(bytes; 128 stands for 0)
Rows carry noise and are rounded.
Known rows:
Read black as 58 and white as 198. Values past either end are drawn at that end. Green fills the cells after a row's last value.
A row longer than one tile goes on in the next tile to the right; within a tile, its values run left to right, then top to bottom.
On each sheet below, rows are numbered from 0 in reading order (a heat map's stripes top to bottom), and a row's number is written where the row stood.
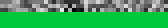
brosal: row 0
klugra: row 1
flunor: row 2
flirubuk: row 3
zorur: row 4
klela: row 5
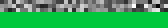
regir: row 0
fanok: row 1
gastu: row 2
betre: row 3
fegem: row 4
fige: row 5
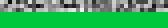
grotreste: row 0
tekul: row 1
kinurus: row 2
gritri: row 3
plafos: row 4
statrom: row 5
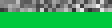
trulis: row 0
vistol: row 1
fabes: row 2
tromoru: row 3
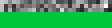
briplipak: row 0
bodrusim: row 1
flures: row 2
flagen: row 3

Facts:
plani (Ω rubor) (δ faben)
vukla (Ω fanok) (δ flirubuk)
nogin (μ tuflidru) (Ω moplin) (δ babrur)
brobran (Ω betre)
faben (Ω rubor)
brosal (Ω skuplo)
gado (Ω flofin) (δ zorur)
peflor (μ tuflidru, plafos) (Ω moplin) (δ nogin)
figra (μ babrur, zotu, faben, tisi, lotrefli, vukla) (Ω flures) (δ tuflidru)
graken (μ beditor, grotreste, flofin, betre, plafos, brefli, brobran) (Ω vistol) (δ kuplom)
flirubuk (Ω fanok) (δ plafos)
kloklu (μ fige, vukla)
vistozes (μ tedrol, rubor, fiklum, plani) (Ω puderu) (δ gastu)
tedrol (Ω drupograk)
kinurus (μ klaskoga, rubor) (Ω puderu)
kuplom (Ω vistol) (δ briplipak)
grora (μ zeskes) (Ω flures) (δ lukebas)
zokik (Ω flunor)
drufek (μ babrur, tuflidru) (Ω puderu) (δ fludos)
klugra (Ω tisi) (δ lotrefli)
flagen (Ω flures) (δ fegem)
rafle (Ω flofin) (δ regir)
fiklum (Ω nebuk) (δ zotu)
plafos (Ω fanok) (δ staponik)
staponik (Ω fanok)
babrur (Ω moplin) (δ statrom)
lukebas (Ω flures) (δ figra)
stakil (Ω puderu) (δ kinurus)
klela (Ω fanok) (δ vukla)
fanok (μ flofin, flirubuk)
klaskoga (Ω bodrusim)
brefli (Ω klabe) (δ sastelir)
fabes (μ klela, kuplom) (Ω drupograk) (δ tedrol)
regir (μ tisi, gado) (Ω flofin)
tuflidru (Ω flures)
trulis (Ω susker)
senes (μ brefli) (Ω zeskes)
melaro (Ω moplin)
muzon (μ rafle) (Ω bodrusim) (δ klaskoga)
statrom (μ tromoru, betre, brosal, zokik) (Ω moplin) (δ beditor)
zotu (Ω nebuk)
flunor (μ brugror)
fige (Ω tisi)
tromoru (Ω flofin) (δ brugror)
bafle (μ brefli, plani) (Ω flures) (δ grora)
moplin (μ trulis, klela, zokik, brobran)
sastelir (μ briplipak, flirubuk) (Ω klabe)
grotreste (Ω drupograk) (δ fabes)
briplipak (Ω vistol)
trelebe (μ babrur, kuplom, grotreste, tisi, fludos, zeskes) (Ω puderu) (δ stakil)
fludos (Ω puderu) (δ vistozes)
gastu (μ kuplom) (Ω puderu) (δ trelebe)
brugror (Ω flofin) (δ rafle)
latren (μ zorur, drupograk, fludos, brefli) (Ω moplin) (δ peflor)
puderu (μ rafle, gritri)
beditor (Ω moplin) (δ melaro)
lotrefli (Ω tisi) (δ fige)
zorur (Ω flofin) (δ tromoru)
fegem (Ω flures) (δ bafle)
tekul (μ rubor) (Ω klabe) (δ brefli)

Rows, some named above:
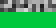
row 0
statrom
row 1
sastelir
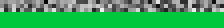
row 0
graken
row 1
melaro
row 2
fludos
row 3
rafle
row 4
babrur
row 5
tisi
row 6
peflor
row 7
melaro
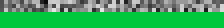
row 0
klabe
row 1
nogin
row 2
flirubuk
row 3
rafle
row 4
bafle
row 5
vistol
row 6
graken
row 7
stakil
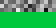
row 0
flofin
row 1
kuplom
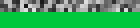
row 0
peflor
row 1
lukebas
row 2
trelebe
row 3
briplipak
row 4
puderu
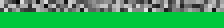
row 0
tuflidru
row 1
lotrefli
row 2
vukla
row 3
muzon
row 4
rafle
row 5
kloklu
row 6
moplin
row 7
kuplom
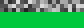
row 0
gado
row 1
brefli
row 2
drufek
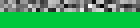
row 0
senes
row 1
figra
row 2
vistozes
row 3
fige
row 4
fanok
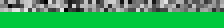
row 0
kinurus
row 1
tuflidru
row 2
brugror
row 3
bafle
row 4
drupograk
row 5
grora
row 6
staponik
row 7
zeskes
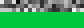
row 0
tedrol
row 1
flures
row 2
beditor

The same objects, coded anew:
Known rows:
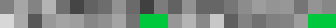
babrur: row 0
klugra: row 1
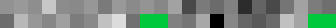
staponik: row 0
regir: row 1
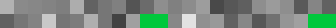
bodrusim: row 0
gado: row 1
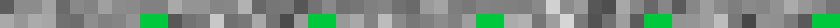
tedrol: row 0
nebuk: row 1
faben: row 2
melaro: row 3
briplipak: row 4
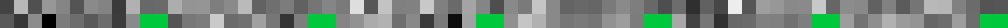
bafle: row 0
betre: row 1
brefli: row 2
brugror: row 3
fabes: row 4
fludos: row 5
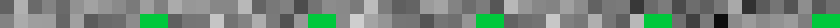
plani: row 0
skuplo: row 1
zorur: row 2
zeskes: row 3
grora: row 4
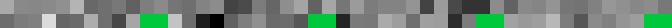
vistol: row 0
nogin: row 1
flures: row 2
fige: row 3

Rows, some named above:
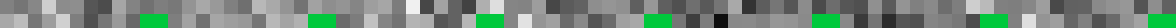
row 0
melaro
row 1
vukla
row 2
rubor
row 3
gado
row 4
grora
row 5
sastelir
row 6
gado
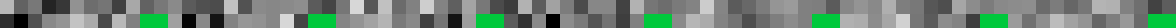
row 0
puderu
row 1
gastu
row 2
brefli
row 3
bafle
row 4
tromoru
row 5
beditor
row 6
fludos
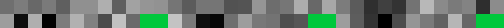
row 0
vistozes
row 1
peflor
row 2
drufek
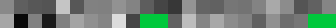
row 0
gastu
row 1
flagen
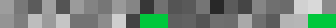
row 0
stakil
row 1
muzon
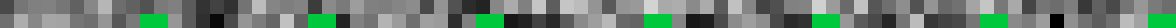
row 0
fegem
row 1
drufek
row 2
flures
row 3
fanok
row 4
moplin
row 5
latren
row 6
regir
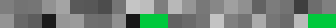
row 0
statrom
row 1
zeskes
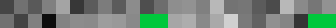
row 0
grora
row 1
beditor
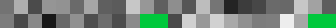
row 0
senes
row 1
rafle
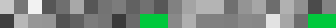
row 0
flofin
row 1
plafos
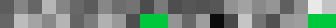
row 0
lukebas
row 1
tekul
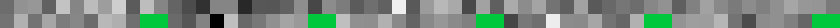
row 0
klela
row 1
figra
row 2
kuplom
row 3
gritri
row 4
briplipak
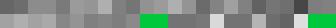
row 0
klaskoga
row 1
tisi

